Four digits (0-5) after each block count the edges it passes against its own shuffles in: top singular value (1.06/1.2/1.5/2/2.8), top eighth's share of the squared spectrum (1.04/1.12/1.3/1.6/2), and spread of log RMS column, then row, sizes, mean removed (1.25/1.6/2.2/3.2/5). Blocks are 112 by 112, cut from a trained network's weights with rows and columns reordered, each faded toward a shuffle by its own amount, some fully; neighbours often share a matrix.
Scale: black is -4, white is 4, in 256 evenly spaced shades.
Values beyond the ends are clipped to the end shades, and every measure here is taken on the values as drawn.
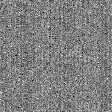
3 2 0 1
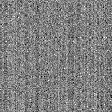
4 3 1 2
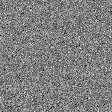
0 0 0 0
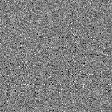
4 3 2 2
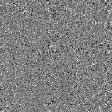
4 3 2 2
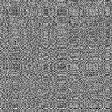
5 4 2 3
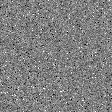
0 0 0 0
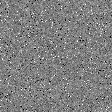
1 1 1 0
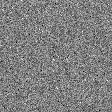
2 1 0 0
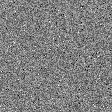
0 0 0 0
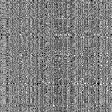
5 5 3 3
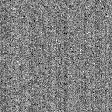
3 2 0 1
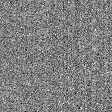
2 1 0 0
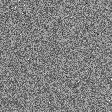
2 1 0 0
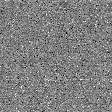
1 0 0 0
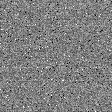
1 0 0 0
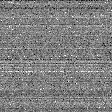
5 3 1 3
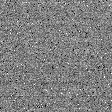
1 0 0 0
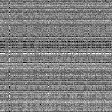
5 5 3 4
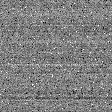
3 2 0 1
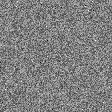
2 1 0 0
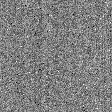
2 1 0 0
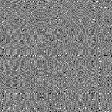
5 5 2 3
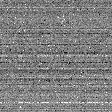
5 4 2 3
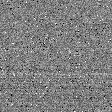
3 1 0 0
